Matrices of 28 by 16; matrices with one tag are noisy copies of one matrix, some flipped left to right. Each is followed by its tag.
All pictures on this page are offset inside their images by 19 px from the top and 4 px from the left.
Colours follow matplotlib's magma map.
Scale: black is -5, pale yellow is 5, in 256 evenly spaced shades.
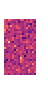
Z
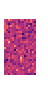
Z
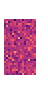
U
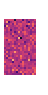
U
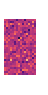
U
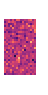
Z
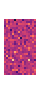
U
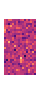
Z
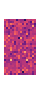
U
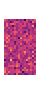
U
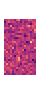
Z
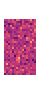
Z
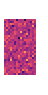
U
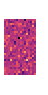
U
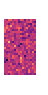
Z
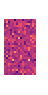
U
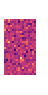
Z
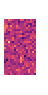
Z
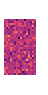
U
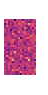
U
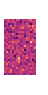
Z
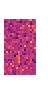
Z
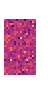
U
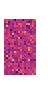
U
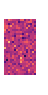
Z
